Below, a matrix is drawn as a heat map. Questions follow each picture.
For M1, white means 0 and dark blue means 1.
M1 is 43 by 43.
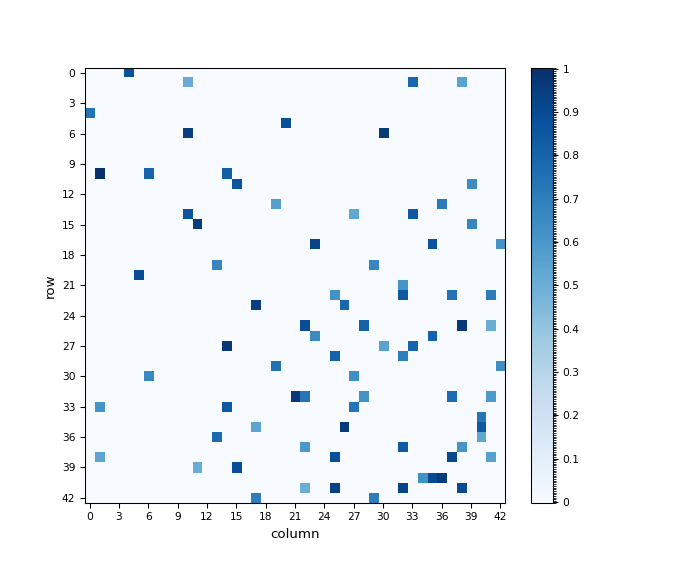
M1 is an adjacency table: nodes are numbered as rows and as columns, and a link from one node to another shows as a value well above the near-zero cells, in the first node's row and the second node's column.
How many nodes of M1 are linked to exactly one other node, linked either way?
6
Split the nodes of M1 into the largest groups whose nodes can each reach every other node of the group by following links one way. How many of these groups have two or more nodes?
5
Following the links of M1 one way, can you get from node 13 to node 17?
yes
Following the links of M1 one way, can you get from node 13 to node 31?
no
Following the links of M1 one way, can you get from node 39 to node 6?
no
